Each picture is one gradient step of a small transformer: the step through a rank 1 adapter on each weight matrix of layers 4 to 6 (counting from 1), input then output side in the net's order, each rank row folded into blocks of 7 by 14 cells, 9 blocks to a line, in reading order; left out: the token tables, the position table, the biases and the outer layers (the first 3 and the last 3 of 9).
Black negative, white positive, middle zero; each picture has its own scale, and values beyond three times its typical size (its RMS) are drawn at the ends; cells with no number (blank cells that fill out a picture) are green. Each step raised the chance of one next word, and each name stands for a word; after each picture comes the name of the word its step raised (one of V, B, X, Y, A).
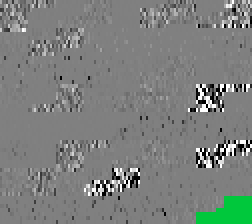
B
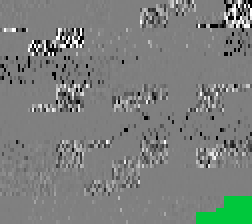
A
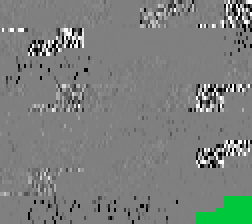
B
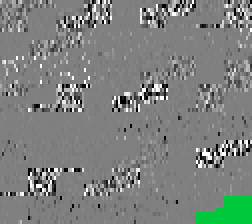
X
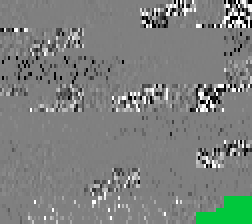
A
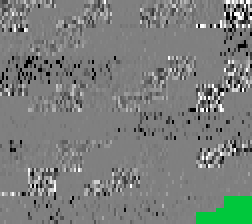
A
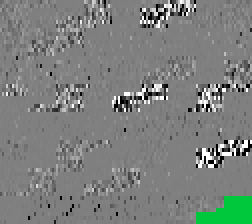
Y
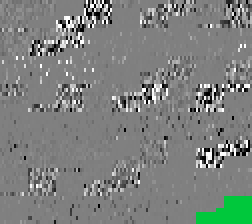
X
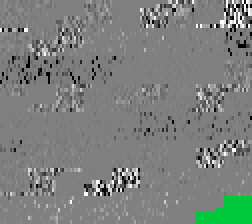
A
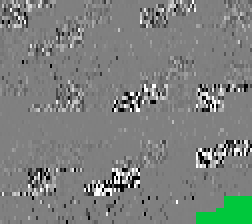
X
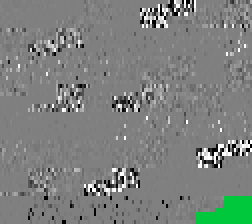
Y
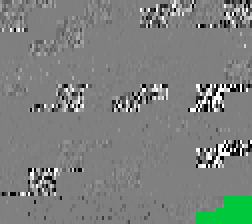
Y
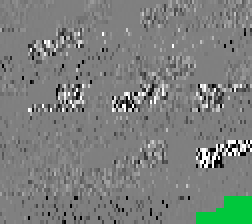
Y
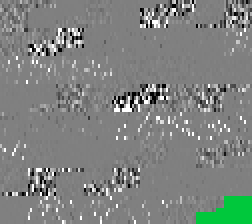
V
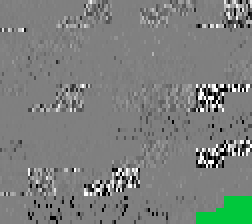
B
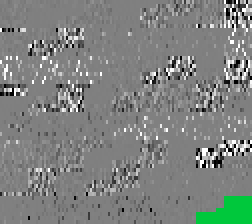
X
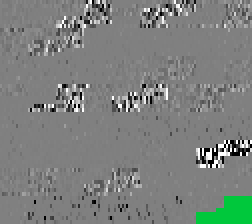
Y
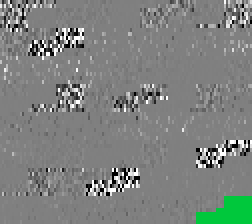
X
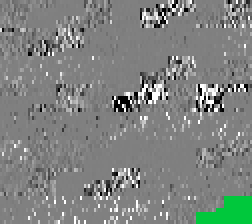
V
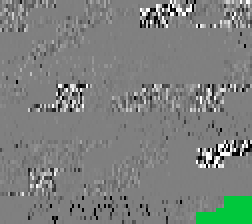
Y
